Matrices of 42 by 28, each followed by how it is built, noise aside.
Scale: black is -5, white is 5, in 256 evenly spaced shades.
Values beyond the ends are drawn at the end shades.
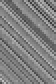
Toeplitz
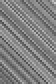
Toeplitz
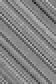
Toeplitz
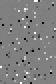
sparse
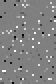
sparse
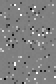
sparse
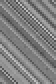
Toeplitz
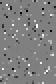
sparse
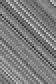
Toeplitz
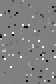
sparse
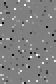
sparse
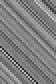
Toeplitz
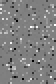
sparse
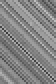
Toeplitz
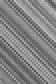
Toeplitz
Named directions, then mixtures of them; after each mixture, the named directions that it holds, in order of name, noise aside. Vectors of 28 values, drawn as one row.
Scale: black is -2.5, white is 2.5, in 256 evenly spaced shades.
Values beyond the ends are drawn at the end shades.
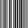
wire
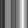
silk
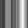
silk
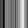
silk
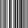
wire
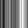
silk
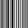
wire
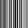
silk, wire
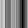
silk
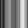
silk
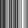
silk, wire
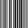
wire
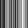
silk, wire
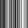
silk, wire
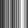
silk, wire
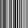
silk, wire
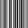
wire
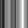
silk
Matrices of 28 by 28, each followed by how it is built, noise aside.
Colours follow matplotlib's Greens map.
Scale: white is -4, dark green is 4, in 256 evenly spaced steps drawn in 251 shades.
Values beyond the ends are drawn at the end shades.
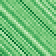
Toeplitz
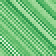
Toeplitz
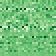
uneven rows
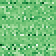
uneven rows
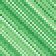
Toeplitz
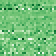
uneven rows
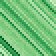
Toeplitz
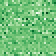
uneven rows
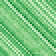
Toeplitz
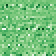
uneven rows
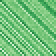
Toeplitz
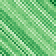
Toeplitz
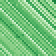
Toeplitz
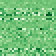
uneven rows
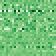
uneven rows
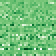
uneven rows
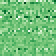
uneven rows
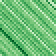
Toeplitz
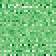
uneven rows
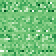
uneven rows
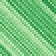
Toeplitz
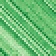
Toeplitz
